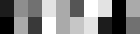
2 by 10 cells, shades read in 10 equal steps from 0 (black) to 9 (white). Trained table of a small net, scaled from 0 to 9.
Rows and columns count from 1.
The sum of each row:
50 43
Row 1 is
1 5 4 8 6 3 9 8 0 6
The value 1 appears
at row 1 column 1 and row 2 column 8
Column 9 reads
0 0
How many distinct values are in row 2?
8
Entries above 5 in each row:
5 5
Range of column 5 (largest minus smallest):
0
